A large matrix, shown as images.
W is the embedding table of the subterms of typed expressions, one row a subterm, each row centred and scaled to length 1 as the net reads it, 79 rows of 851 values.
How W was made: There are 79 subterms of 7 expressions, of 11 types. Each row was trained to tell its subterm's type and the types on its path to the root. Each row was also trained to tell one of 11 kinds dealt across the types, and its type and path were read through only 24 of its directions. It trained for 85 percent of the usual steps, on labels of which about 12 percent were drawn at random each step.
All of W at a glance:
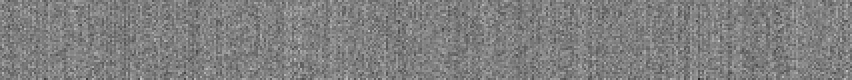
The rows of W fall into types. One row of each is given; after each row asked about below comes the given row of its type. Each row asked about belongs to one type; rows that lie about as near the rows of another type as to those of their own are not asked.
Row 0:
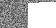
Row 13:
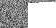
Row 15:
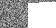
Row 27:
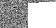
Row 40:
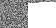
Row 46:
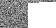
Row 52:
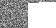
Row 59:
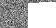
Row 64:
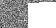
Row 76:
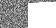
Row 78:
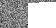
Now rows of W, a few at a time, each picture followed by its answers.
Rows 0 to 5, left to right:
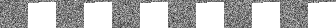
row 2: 59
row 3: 27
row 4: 0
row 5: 27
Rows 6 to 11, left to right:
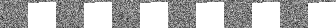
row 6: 13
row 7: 13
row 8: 46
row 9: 40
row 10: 0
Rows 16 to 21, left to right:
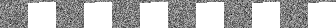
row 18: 13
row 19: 64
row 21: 46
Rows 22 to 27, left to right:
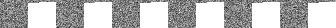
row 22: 40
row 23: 46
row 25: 64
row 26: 78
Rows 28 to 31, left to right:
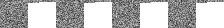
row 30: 78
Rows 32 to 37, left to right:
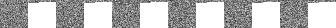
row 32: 59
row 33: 76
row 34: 78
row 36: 40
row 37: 64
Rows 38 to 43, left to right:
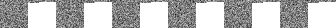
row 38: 40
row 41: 46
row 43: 64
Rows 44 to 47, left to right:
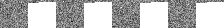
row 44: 59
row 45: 78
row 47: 78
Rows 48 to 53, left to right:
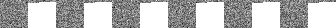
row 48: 40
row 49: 64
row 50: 52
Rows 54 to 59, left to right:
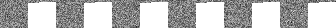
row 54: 40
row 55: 0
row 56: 13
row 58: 15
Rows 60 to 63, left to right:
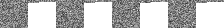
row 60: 0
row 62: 27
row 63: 46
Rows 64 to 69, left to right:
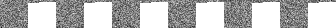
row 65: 46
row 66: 13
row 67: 13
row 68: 78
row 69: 59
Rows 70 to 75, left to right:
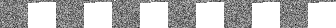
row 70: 78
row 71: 40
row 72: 46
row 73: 64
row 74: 64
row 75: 15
